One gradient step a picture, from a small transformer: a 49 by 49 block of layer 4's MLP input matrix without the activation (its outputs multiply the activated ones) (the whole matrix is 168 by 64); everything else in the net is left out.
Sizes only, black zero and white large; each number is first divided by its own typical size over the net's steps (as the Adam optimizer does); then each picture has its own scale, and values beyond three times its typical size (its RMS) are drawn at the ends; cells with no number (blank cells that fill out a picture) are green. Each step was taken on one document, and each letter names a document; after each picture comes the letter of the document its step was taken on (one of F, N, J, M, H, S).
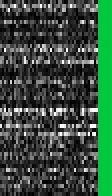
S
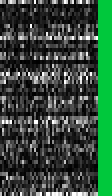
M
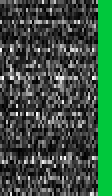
S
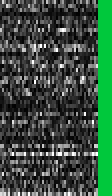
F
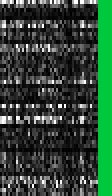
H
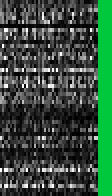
F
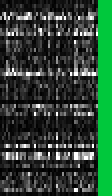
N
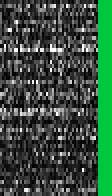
S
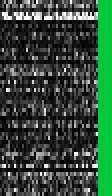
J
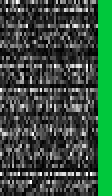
M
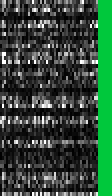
H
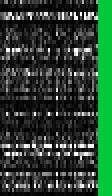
N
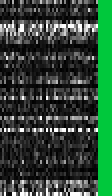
M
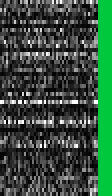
F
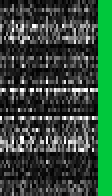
M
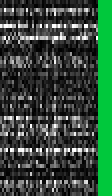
M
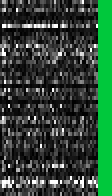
H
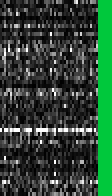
H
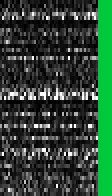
J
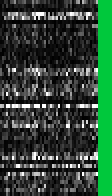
J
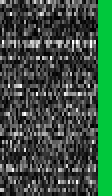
S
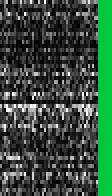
J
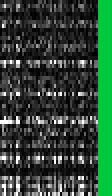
H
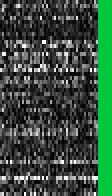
F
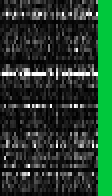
N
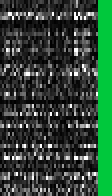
J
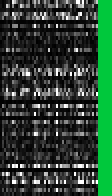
N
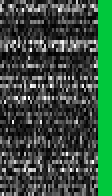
F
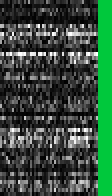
M
